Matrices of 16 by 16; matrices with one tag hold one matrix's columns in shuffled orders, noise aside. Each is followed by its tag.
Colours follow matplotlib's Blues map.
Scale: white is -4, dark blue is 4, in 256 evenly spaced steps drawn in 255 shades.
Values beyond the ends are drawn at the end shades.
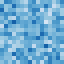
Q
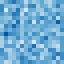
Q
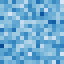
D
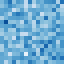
D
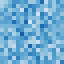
Q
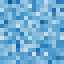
D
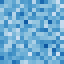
D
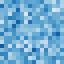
Q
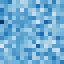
Q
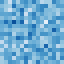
Q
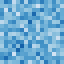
D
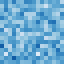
D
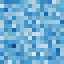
D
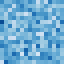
D
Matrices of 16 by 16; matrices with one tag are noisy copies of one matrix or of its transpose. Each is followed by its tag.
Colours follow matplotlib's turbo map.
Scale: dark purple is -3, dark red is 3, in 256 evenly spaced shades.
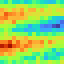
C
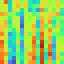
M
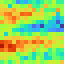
C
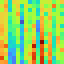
M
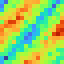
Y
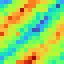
Y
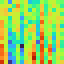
M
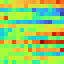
M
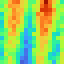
C
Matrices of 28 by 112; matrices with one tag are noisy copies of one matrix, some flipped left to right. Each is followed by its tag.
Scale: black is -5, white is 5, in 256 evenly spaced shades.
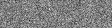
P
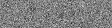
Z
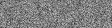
P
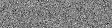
Z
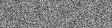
P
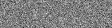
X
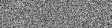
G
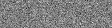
X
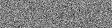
Z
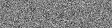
Z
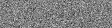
Z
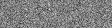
P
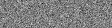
X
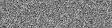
X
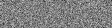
G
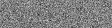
Z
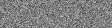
X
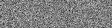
G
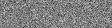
X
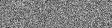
G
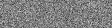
G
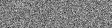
G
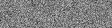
P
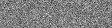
X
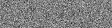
Z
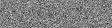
Z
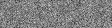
P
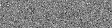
Z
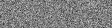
G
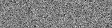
X
